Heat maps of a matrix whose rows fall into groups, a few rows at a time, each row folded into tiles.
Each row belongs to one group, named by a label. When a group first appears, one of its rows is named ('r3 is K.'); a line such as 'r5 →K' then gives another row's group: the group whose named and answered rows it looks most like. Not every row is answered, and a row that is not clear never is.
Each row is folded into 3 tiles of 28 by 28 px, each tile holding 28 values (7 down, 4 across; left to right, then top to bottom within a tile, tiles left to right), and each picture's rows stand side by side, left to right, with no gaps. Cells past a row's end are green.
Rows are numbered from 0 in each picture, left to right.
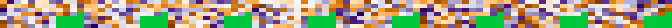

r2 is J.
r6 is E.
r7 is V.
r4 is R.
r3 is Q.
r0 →J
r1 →E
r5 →J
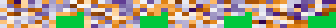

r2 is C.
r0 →C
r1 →E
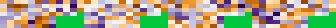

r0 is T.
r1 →Q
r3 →R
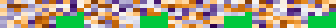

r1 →E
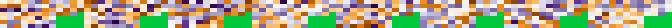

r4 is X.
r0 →J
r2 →C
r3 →X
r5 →T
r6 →V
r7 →C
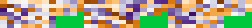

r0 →Q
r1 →V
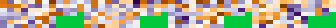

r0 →T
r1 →X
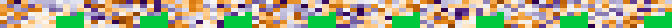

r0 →C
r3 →X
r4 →Q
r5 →E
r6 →X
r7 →T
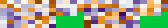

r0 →Q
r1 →J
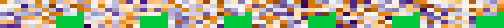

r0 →Q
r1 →T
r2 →Q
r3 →X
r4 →C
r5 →Q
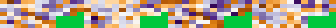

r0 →V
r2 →V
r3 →R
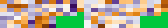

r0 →T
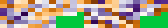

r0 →R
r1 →V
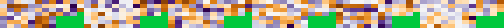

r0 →T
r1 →X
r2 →J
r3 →E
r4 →J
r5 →X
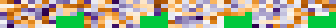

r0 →E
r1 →J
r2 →C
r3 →T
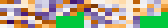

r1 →Q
